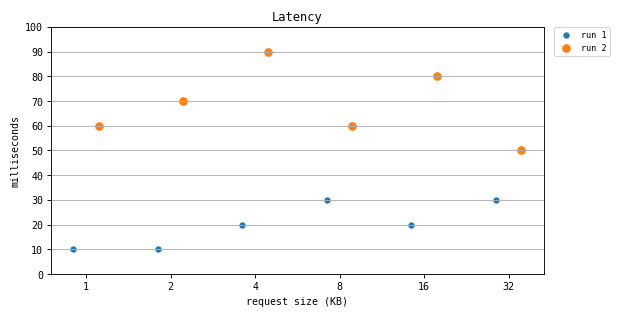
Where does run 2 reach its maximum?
4
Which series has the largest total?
run 2
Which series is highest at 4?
run 2
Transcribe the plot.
Title: Latency
x-axis: request size (KB), ticks 1 2 4 8 16 32
y-axis: milliseconds, ticks 0 10 20 30 40 50 60 70 80 90 100
Legend: run 1, run 2
Values:
run 1: 10 10 20 30 20 30
run 2: 60 70 90 60 80 50
